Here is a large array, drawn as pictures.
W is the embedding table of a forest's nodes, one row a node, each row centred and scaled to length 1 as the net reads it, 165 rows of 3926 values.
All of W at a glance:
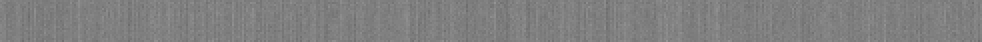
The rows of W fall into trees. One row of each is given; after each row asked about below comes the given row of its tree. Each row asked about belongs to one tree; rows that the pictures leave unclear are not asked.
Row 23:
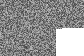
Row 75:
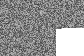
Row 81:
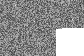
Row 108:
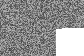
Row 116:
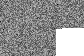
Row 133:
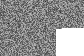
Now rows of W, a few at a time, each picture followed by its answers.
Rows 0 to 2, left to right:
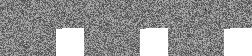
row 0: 23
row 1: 108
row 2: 81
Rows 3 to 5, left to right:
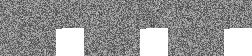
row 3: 116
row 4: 108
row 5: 75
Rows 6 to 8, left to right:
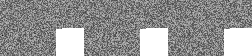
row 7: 81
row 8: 75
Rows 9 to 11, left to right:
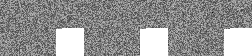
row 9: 133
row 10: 75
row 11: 108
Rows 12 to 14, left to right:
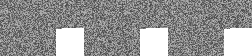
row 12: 75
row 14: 108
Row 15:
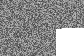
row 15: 75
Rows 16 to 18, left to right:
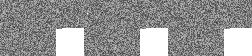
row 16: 81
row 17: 23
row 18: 81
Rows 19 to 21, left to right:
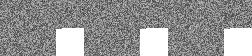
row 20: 116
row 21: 23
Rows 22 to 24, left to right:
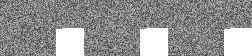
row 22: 116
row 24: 23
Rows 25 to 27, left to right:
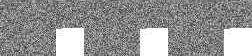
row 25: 23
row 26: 81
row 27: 108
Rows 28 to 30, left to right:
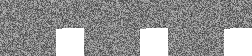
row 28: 81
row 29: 23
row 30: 108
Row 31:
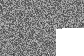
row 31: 81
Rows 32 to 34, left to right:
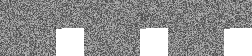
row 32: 75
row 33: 23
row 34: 133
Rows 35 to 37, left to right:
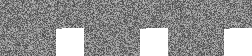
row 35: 23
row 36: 133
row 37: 75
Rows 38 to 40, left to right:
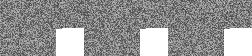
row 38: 81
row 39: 133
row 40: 23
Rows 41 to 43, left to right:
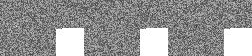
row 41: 116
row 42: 23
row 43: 133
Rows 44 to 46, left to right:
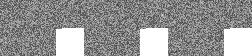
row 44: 75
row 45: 108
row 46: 23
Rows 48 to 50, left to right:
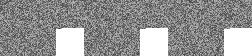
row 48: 75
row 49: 75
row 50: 23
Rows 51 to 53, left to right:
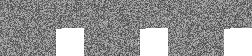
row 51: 75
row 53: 116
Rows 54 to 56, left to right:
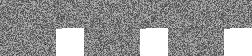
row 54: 23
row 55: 133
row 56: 75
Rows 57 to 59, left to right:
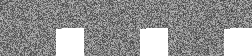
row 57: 75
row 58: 81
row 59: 108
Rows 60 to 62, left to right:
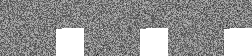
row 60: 75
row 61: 133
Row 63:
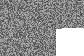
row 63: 75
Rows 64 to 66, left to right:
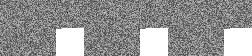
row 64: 75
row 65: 75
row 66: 133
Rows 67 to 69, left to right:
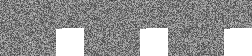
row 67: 133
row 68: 81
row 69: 75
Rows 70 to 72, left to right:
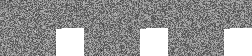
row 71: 133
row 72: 75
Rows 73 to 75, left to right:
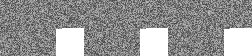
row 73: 133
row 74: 81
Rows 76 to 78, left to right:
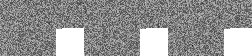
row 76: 81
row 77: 81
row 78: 133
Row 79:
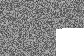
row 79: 81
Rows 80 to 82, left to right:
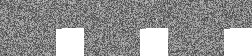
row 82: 23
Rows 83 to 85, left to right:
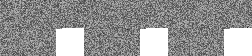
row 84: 75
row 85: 75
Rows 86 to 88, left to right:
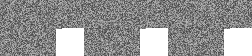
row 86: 133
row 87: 75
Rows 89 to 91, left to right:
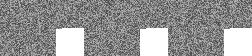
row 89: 133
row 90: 23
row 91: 81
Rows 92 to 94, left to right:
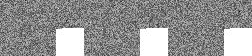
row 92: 116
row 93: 81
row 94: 75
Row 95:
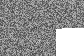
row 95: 75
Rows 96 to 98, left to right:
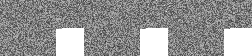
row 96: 81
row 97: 75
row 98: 133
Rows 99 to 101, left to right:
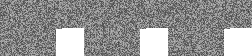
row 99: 133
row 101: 23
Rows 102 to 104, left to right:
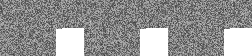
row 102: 81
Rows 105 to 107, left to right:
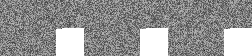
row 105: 108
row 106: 133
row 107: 81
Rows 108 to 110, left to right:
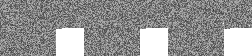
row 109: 75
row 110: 81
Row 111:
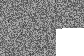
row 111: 116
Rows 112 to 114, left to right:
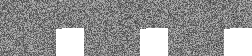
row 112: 23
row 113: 108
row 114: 108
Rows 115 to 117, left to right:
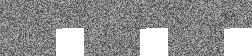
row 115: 81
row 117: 23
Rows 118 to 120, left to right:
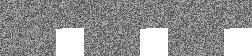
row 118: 81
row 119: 75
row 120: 133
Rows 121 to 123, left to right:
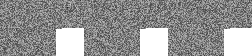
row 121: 75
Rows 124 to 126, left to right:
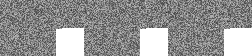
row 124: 81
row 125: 81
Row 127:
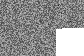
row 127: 133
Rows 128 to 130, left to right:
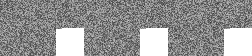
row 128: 75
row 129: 81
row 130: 133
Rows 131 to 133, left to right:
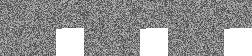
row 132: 133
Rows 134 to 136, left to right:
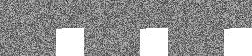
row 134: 133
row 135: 81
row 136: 133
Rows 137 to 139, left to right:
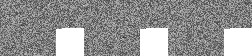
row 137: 108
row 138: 23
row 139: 81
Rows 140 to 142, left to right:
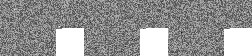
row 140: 81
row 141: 108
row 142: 23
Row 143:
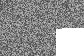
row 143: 75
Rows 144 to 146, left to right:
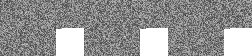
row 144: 75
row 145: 133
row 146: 108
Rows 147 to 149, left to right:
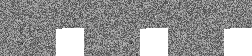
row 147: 116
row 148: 81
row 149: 81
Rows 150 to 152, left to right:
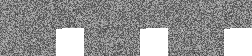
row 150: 108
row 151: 75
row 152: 23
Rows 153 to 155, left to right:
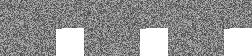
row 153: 75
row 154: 133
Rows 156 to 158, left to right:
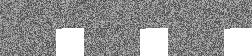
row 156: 81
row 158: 81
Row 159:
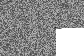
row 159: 75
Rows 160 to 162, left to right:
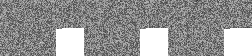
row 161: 81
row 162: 81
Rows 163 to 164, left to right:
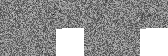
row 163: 133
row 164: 23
